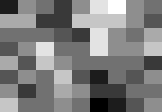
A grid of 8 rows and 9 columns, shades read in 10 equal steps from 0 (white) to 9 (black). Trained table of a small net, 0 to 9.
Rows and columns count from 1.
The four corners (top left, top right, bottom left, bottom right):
8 5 2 4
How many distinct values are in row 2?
5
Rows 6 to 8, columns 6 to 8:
8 5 6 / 7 7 5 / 9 8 6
